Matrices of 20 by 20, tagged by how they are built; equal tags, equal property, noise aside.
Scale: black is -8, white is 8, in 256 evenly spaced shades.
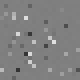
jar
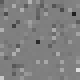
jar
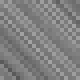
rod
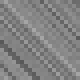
rod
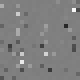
jar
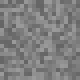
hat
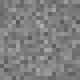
hat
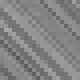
rod
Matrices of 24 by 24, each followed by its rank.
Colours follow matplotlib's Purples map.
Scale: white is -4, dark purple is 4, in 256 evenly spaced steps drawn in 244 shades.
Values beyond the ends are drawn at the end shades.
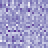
five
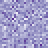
five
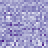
five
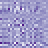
three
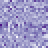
five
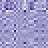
three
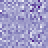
five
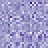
five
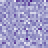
five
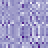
three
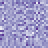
five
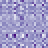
three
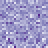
five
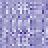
three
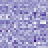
five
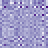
three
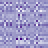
three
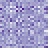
three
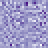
five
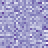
five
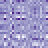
three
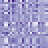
three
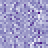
five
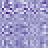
three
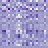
three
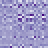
three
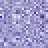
five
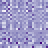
three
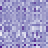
three
